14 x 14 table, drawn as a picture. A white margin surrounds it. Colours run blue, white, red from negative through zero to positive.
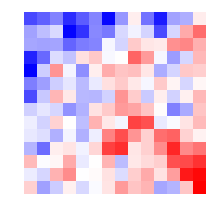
The halves do not mirror each other. Values rise toward the bottom right. The histogram is bell-shaped. The ninth with the lowest average is the top left. The ninth with the highest average is the bottom right.
